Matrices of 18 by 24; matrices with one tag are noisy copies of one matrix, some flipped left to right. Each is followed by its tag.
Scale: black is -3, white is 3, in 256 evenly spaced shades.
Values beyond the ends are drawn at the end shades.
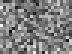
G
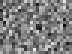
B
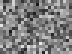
G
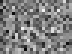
B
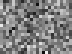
G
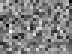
B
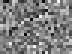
G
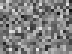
B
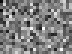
B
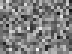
B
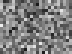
G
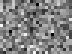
G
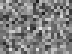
B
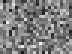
G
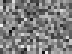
G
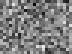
G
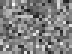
G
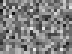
B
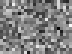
G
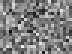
G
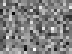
B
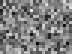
B
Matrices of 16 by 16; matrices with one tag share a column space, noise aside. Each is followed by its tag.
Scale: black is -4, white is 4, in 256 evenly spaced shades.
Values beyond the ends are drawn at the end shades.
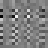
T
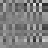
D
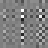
T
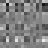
D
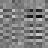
T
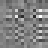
T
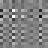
T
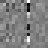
D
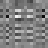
T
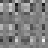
D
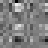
D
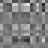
D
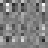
D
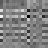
T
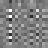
T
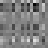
D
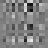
D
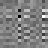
T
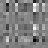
D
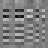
T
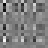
D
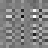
T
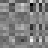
D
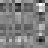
D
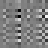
T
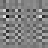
T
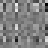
D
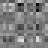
D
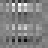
D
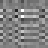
T
